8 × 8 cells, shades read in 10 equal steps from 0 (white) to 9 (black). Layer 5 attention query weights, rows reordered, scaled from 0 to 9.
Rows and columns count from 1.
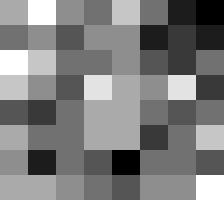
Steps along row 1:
down up up down up up up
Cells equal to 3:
9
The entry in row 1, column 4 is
5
